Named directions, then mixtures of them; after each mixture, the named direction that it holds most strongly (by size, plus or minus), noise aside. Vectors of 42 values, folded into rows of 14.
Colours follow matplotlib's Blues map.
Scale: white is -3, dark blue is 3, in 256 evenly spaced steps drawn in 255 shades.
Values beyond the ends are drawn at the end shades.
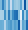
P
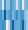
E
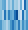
P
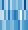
P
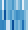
E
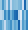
P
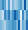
P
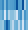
E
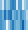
E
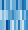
E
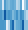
E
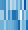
P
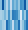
P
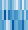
E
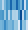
P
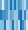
P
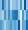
P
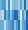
P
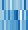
P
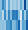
P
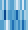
E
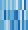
P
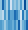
P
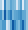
E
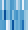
E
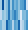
P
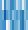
E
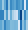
P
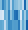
P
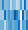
P
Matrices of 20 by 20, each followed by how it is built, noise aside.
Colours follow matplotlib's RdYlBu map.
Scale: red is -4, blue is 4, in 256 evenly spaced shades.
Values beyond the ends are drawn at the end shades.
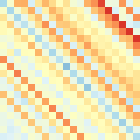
Toeplitz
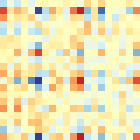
low rank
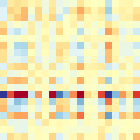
low rank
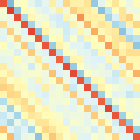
Toeplitz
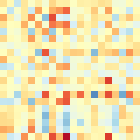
low rank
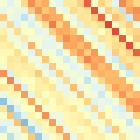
Toeplitz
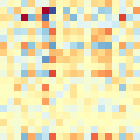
low rank
